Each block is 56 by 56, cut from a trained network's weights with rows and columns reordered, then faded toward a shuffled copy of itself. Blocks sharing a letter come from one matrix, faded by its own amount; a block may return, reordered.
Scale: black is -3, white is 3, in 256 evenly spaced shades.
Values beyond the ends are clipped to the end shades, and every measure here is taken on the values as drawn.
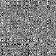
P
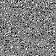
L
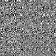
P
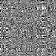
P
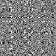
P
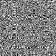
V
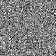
V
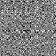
P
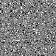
L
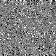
L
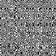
P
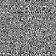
P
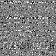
V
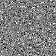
L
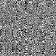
P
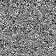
L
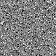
L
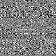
V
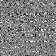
V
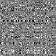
P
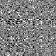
P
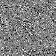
L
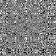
P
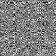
P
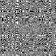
P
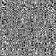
P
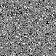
L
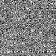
V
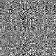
P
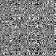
P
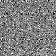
L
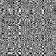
P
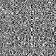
V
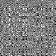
P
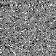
L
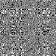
P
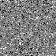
L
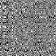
P
